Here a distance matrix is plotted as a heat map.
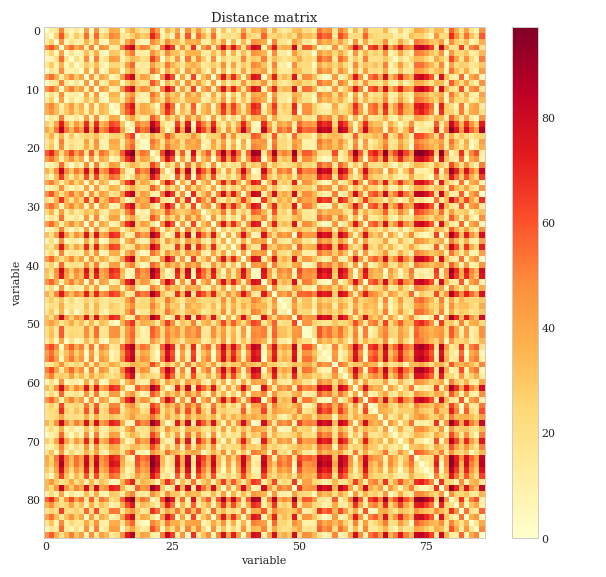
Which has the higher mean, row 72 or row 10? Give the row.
10
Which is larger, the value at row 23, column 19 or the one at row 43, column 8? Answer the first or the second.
the first
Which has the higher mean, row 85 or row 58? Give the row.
58
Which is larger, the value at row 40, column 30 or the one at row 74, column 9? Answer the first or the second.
the first
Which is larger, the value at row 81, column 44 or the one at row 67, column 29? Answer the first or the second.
the first
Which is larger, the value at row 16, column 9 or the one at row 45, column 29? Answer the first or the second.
the first
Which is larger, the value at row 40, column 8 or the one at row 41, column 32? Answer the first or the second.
the first
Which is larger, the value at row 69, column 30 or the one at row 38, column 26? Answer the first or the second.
the first
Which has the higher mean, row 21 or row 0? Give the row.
21
